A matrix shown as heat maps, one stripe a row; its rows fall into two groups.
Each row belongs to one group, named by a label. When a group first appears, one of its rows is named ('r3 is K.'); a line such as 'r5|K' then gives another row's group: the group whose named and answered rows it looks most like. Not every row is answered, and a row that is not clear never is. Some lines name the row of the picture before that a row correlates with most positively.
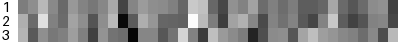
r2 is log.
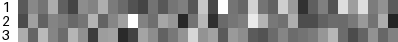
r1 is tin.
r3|log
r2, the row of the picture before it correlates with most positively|1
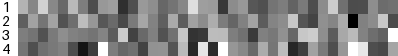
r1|log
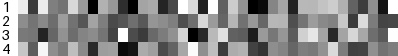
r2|tin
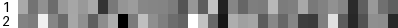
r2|log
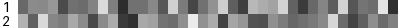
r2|log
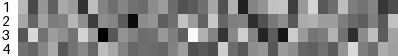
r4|tin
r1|tin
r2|log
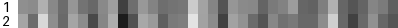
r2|log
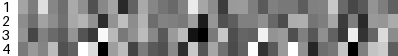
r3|tin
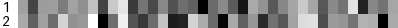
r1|tin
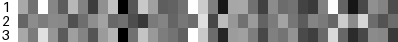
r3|log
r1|log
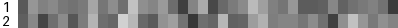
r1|log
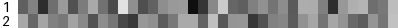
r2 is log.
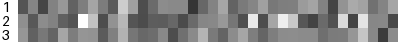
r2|tin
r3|tin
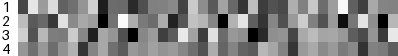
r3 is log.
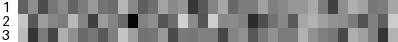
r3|tin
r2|log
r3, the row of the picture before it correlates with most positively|2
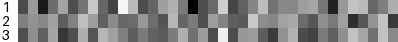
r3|tin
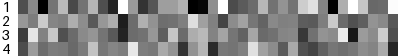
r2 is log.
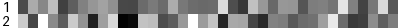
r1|tin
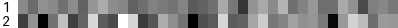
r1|tin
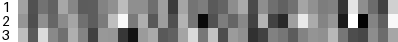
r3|log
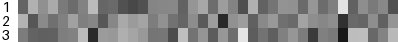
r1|tin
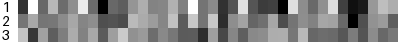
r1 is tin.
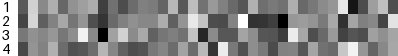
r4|tin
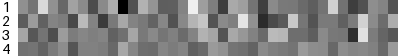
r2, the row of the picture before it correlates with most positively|2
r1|log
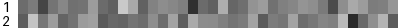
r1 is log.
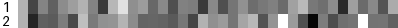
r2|tin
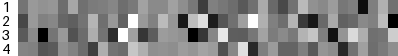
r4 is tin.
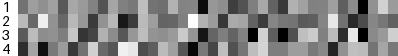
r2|log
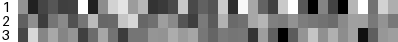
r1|tin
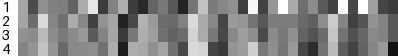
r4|log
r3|log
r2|log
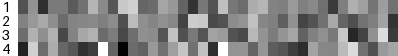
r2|log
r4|tin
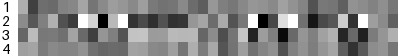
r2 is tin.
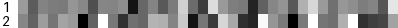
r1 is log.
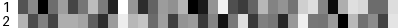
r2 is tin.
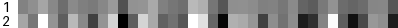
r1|log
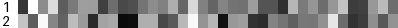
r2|log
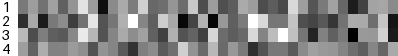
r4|log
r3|tin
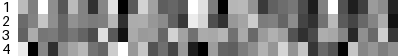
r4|tin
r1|log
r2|log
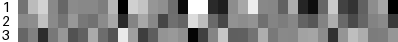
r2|log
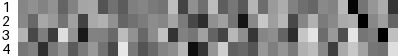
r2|tin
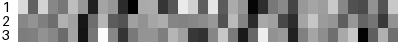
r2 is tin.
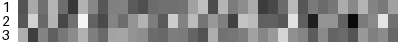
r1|tin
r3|tin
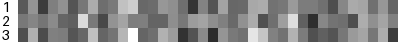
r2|tin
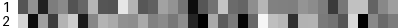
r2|tin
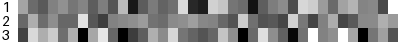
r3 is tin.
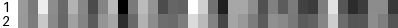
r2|log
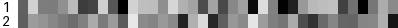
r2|log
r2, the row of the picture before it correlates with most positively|1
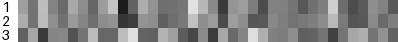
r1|log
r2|log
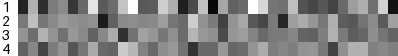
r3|log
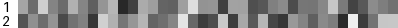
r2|tin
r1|log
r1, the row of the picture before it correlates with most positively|3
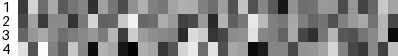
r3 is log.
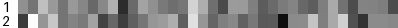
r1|log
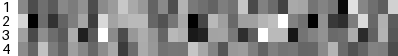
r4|log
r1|tin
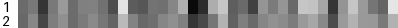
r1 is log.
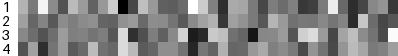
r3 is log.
